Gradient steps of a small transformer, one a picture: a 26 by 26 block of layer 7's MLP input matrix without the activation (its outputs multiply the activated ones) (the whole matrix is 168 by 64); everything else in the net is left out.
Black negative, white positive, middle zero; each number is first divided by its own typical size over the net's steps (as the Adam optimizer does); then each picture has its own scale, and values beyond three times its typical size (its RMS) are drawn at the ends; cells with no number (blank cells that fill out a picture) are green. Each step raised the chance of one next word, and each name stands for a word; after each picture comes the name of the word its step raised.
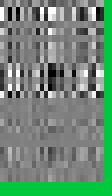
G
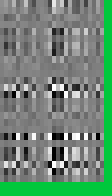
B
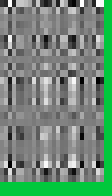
B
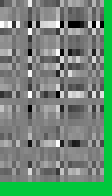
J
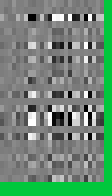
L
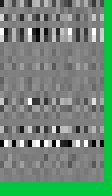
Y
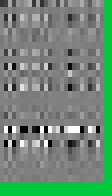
G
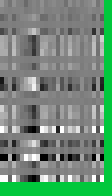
J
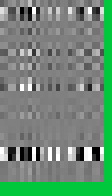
G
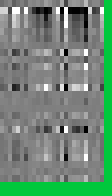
G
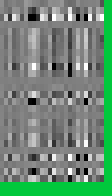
Y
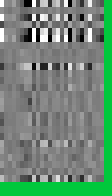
Y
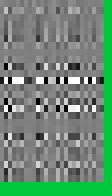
L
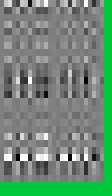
B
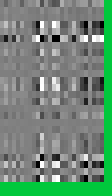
B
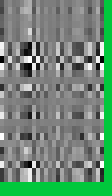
J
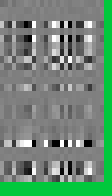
J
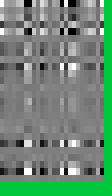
Y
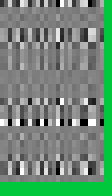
L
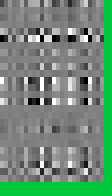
B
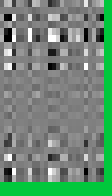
Y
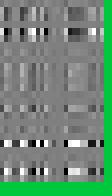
Y
